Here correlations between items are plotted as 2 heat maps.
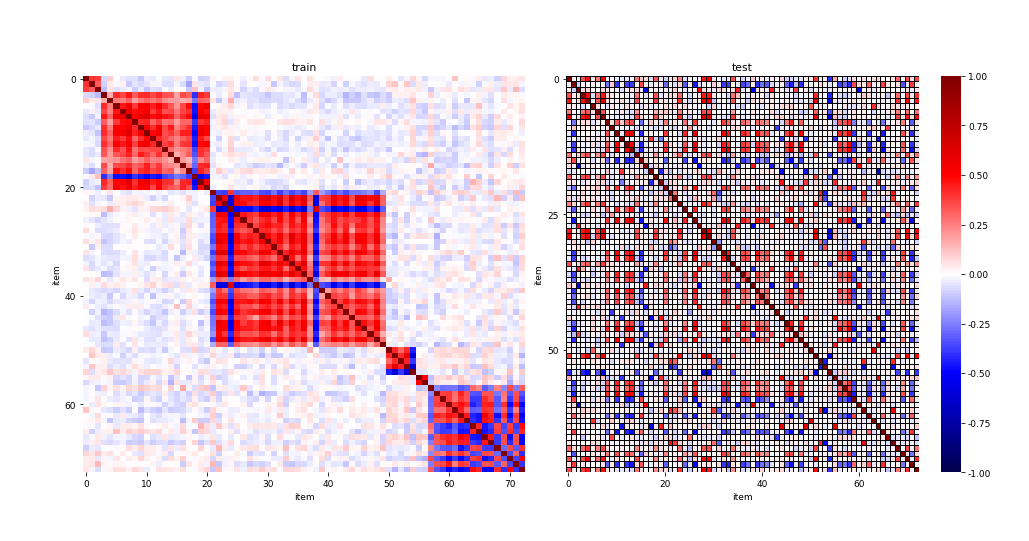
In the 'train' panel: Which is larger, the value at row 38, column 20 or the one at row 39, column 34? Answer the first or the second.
the second
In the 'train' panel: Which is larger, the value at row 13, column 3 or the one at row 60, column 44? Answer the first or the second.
the first
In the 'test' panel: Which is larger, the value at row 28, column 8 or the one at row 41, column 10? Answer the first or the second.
the second
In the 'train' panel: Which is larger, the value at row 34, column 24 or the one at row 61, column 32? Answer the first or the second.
the second
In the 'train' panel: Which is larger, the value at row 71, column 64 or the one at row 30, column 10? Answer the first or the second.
the second
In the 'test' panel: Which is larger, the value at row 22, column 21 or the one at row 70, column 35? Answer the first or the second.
the first
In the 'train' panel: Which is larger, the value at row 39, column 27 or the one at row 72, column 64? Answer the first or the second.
the second
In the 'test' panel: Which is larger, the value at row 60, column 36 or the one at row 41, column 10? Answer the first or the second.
the second
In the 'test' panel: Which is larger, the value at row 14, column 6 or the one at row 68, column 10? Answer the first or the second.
the first
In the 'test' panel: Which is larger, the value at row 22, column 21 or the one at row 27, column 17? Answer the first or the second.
the first
